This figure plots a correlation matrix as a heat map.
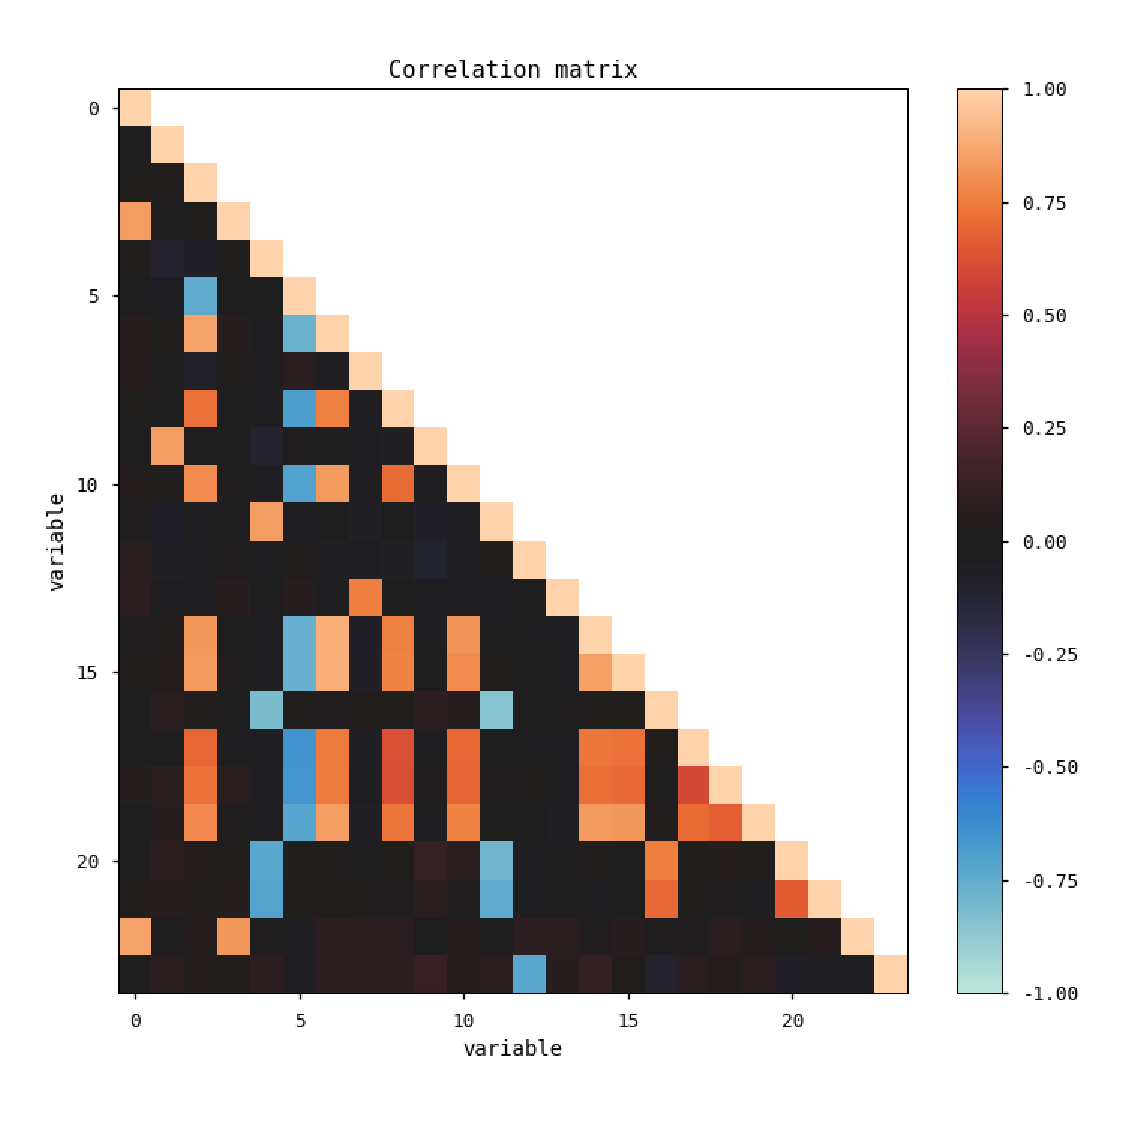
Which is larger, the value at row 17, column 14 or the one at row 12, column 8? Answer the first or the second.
the first
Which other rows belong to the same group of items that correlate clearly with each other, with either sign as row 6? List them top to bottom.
2, 5, 8, 10, 14, 15, 17, 18, 19
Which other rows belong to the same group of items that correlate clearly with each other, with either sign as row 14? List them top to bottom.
2, 5, 6, 8, 10, 15, 17, 18, 19
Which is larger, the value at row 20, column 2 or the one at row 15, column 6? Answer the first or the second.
the second
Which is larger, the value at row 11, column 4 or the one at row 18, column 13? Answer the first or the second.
the first
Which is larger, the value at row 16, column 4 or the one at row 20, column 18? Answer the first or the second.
the second
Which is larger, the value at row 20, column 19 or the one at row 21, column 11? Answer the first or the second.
the first
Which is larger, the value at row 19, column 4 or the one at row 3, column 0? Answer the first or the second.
the second
